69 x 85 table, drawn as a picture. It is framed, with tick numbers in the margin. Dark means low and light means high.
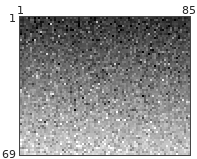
Slope: up to the bottom. Odd rows or columns: none. Grain: fine.
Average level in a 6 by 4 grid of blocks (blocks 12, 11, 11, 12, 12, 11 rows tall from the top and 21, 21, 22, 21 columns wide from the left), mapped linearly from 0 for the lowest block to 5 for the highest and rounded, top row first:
0000
1111
2222
3333
4444
5555
